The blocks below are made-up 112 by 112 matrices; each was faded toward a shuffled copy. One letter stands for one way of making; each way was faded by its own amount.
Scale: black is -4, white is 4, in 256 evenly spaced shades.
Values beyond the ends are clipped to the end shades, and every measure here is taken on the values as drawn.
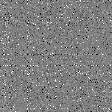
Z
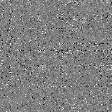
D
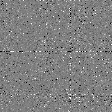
Z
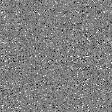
D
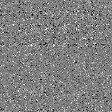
D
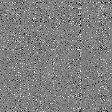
Z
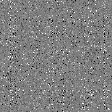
Z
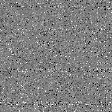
D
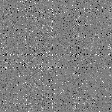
Z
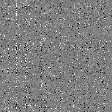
Z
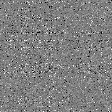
D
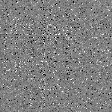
Z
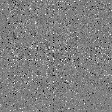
D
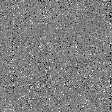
D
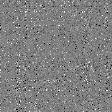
Z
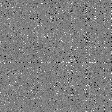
Z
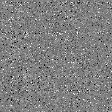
D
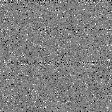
D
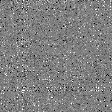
D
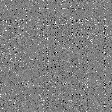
Z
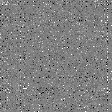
Z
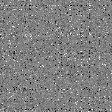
Z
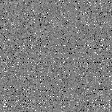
D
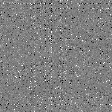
Z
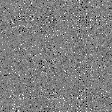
D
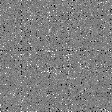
Z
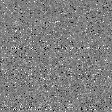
D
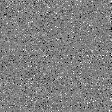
D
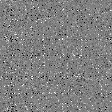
Z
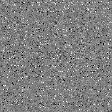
D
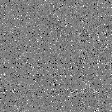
Z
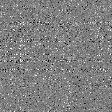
D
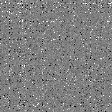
Z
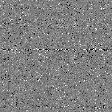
D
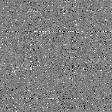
D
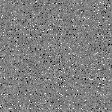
D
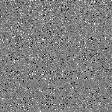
D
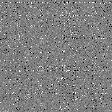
Z
